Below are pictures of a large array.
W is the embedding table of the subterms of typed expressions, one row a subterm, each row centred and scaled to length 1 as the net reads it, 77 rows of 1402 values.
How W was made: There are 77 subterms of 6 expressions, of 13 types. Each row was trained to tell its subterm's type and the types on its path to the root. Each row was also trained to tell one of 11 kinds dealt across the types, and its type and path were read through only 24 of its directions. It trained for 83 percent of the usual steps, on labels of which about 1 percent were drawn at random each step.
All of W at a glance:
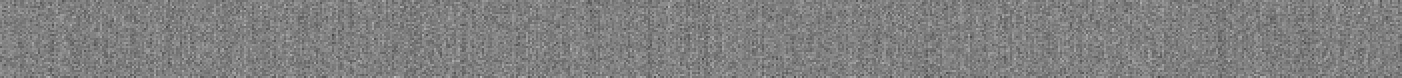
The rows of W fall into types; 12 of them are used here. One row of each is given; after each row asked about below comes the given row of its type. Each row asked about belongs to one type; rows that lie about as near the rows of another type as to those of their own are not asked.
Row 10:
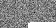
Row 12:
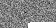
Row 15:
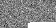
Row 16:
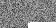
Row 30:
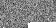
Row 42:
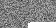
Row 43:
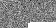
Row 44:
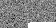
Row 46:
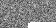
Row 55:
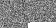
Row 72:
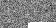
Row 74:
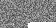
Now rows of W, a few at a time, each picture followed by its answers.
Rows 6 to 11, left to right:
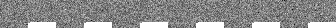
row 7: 72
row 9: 44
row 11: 42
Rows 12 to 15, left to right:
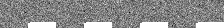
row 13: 30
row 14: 44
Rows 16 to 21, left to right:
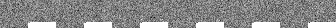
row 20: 74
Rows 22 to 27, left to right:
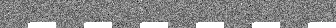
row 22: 43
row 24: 55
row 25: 55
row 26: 30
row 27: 43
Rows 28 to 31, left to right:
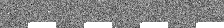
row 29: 46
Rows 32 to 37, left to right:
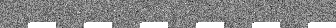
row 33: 74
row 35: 44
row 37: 46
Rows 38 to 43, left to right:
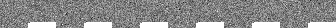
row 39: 42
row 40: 72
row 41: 16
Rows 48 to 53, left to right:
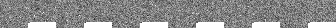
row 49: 72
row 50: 15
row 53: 74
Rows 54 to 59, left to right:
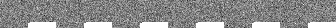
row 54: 16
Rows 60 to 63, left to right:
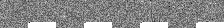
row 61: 55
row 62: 16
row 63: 16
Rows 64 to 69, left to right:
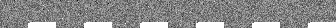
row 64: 10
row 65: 42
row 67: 44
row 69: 42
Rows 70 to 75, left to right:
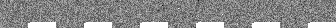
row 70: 55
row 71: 74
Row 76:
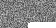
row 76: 72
